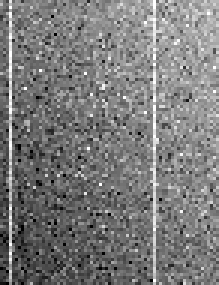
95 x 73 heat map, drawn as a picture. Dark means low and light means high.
Ninth with the lowest average: bottom left. Odd lines: columns 4 and 52. Ninth with the highest average: top right. Slope: up to the top right. Mirror symmetry: none. Stripes: none.
